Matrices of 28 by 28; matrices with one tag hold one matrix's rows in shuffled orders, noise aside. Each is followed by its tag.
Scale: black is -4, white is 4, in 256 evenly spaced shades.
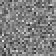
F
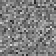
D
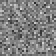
D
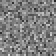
D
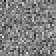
F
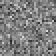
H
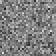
F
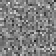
D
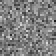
H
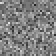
D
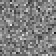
H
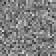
F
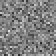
D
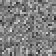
H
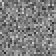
F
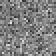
H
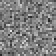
H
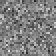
D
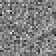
H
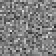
H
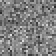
H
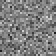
H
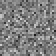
D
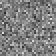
F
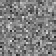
H
